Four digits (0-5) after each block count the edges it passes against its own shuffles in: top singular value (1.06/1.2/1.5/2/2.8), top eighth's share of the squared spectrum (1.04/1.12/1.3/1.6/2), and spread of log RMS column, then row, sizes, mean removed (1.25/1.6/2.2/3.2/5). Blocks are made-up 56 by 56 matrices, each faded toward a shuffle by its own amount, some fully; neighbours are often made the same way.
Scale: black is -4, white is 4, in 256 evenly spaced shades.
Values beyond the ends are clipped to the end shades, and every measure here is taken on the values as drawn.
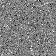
0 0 0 0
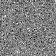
2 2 0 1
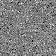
0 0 0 0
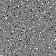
0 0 0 0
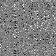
3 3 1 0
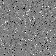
0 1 0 0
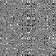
4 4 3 2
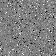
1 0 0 0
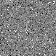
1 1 0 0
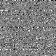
2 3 0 3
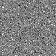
3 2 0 0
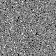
1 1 0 0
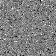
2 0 0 0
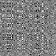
4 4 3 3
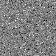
2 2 0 0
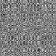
4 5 3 3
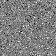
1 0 0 0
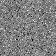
2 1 0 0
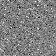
1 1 0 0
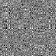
4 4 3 2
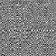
4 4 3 3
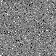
0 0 0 0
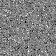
0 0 0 0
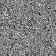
2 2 0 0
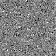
2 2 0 0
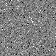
1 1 0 0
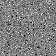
2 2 0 0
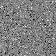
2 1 0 0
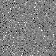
3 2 1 0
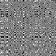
4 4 2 2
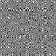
4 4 2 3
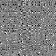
4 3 2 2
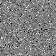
2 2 0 0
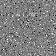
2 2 0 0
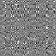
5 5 3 3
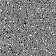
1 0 0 0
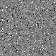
2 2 0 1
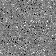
1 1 0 0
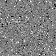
1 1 0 0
